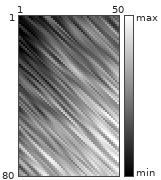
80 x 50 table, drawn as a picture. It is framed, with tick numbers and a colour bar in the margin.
The grain runs diagonally down to the right. The top left is the ninth with the lowest average. No row or column stands out. The values follow a bell shape. There is an overall slope up to the bottom right. The bottom right is the ninth with the highest average. Neither half mirrors the other.
